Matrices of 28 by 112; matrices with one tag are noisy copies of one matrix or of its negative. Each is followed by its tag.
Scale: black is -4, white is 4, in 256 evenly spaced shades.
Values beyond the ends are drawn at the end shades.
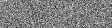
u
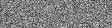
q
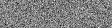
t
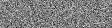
u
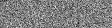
u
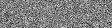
q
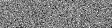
u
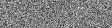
t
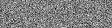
q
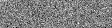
u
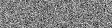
q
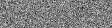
t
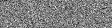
u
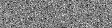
q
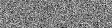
q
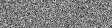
t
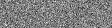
t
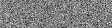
q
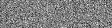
q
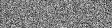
q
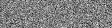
q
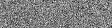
t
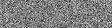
q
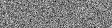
t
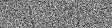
u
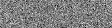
q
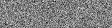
t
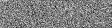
u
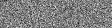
u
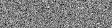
t
